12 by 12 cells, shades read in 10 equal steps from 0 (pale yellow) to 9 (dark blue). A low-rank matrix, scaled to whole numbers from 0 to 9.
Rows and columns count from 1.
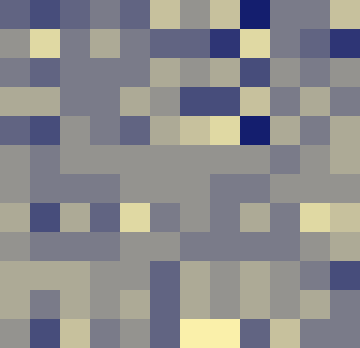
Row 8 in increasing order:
1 1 2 3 3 3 4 5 5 5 6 7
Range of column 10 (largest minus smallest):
3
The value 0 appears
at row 12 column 7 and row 12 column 8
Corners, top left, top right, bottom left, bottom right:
6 2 4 5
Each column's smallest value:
3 1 2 3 1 2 0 0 1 2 1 2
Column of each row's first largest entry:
9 8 9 7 9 2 2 2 2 12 6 2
